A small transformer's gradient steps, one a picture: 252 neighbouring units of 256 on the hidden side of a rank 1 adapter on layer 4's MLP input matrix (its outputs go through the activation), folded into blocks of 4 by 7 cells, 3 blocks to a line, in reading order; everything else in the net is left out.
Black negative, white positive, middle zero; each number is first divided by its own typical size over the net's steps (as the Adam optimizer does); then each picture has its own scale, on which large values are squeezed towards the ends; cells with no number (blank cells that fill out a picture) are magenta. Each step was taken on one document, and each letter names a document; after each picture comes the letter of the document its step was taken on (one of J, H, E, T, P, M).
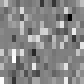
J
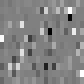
J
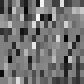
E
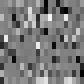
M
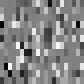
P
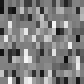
E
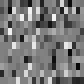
E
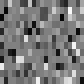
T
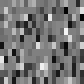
T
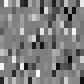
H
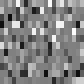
P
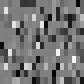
T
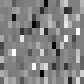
M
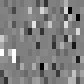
M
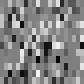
P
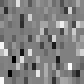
J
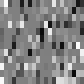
H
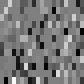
T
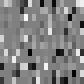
H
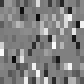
J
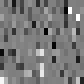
M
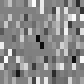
T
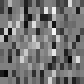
E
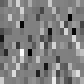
J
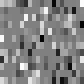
H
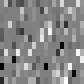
H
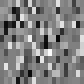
P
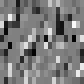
P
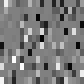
H
